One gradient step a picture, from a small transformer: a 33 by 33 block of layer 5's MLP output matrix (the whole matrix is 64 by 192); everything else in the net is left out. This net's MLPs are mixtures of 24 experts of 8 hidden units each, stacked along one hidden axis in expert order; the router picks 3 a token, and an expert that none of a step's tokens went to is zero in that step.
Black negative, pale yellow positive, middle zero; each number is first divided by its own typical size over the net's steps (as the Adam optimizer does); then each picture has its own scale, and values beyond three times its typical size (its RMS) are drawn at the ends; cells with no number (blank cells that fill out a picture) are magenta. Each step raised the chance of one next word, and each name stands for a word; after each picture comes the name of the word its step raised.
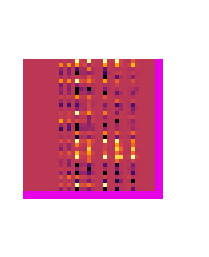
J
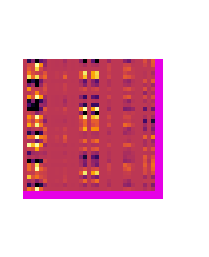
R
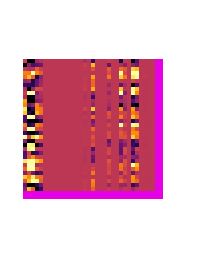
R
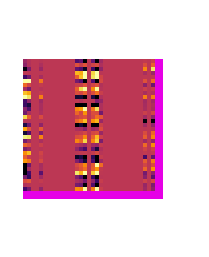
R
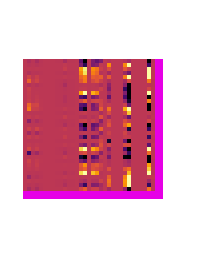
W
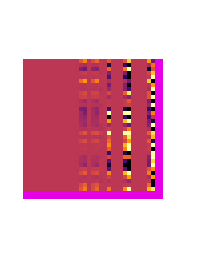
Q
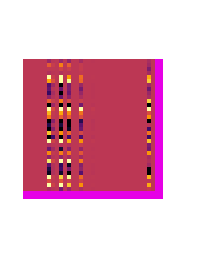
J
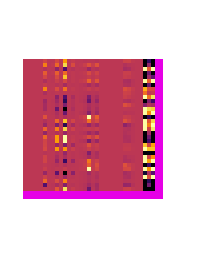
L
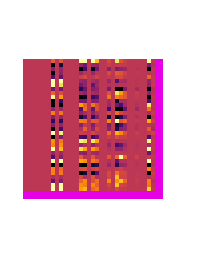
Q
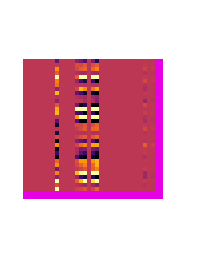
W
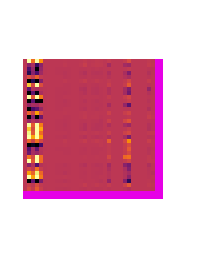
J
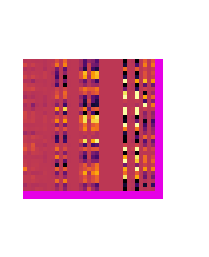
L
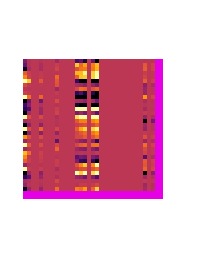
R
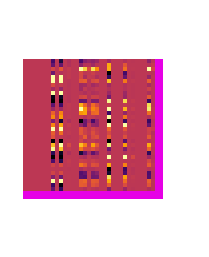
W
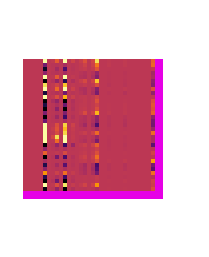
J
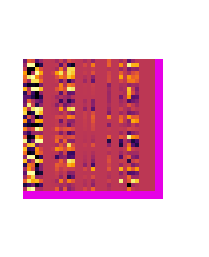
L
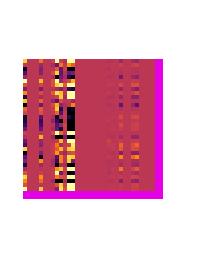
Q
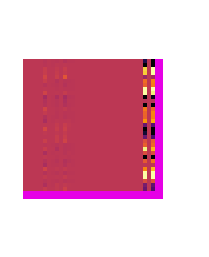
W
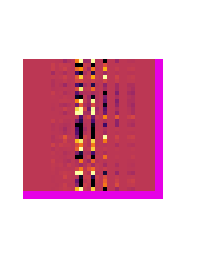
R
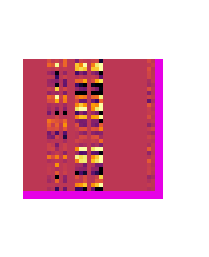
L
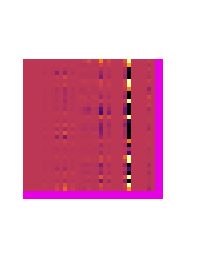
J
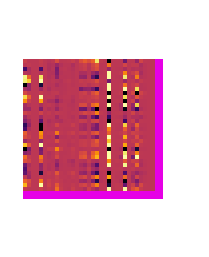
Q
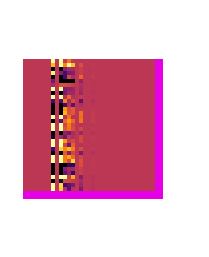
L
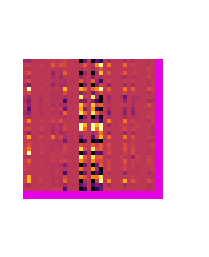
L
